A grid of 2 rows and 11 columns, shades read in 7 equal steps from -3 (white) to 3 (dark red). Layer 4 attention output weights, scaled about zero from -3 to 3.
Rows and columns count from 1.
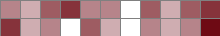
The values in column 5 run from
0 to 1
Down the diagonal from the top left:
0 -1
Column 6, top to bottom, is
0 -1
